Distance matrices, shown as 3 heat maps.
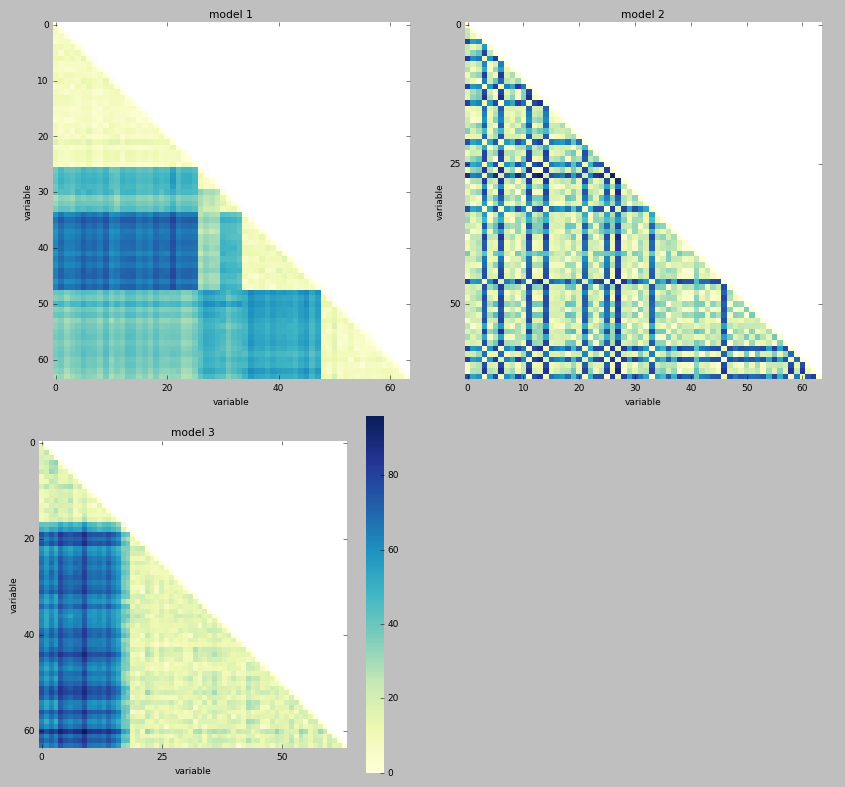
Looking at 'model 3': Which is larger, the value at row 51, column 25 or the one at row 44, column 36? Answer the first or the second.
the second
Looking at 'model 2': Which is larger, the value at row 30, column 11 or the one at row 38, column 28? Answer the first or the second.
the first
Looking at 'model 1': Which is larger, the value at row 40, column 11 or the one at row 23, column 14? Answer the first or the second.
the first
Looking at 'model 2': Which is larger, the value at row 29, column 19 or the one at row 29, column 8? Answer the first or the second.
the first
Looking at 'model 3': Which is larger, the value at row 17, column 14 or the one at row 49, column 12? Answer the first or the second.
the second
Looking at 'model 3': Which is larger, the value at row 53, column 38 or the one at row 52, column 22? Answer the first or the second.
the second
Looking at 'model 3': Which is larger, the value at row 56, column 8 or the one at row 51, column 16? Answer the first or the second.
the first
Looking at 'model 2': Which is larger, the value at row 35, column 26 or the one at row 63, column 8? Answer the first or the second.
the second
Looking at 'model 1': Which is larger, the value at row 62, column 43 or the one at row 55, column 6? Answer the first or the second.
the first
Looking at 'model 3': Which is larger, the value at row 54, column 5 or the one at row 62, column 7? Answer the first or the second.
the second
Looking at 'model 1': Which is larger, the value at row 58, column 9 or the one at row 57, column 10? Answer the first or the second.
the first
